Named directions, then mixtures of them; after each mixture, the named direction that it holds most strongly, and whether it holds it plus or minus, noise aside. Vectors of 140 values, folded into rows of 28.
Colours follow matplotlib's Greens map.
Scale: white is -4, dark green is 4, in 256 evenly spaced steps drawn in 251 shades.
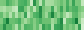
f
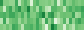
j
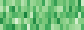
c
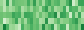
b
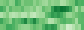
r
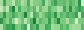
c, plus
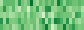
j, minus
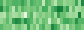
c, minus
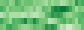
r, plus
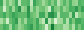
j, plus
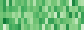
b, minus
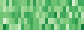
b, plus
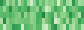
j, plus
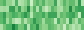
c, plus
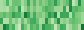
b, plus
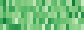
b, minus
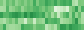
r, minus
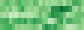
r, plus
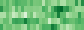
r, plus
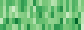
f, plus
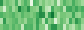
j, plus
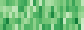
f, plus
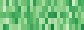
b, plus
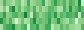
c, plus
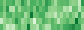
c, minus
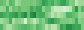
r, minus
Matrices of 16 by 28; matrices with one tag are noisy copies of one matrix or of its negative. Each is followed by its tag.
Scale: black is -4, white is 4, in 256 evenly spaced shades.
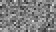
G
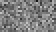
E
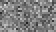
E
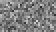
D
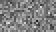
D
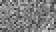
G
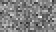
E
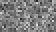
E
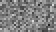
G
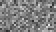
G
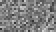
G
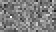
E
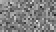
D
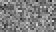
E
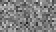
E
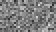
G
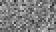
G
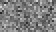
E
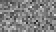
D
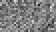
G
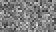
E
